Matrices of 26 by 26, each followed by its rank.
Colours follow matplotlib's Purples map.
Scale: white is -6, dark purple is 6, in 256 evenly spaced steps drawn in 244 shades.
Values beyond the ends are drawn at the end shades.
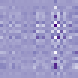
two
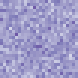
full rank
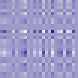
one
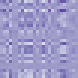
two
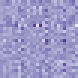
five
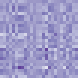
three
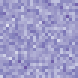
full rank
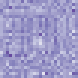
five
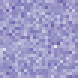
full rank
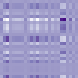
one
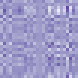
two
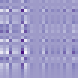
one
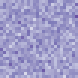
full rank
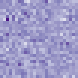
five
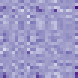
three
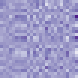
three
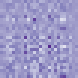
three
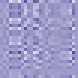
two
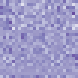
five
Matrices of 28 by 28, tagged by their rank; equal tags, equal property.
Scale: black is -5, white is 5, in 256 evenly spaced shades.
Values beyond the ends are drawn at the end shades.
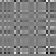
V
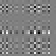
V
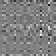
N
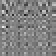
N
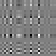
V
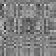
N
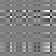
V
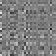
N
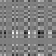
V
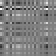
V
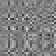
N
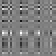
V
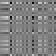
V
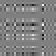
V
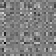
N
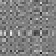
N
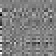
N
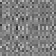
N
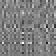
N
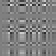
V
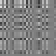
V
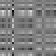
V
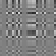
V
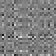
N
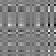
V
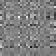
N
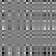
V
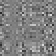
N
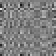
N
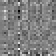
N
